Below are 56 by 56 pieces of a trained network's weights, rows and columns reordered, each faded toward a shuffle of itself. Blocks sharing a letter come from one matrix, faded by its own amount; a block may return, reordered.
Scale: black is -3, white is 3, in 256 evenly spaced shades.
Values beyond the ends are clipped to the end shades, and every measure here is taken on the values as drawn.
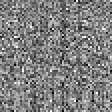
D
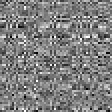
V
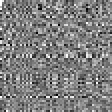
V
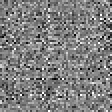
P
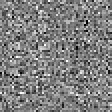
P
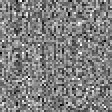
D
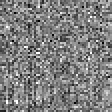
D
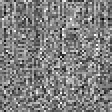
D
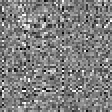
P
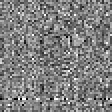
D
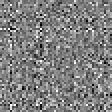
P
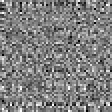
V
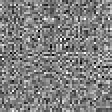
P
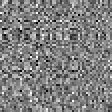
V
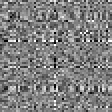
V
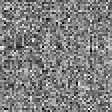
D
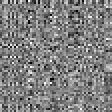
V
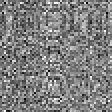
D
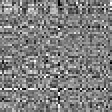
V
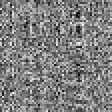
D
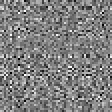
V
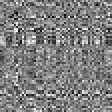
V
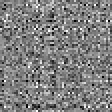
P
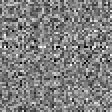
D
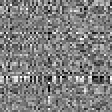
V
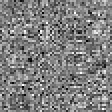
P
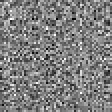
D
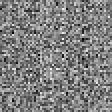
D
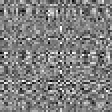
V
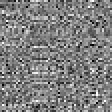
V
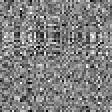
V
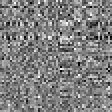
V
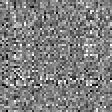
P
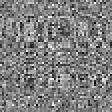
V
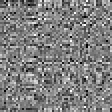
V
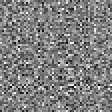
P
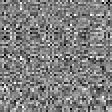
V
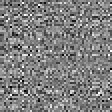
V
